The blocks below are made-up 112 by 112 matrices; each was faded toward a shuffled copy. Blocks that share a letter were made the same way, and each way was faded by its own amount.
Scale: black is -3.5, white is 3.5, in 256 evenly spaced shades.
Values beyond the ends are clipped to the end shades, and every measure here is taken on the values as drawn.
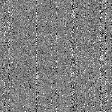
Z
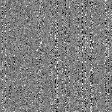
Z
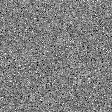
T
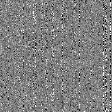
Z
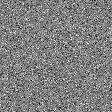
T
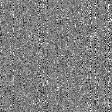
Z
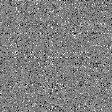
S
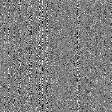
Z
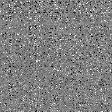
S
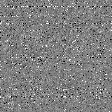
S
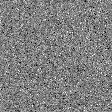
T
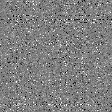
S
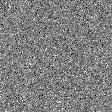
T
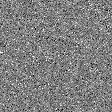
T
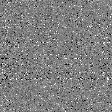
S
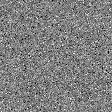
T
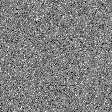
T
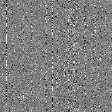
Z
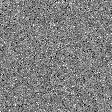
T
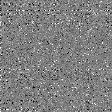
S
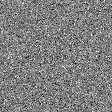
T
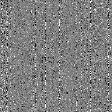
Z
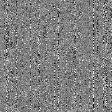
Z
